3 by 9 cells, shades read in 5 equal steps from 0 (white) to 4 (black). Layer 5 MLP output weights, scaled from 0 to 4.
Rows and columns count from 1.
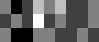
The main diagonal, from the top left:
2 2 4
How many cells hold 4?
3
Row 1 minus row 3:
0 0 -1 -1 0 -2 0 1 -1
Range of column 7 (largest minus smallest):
0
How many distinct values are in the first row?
4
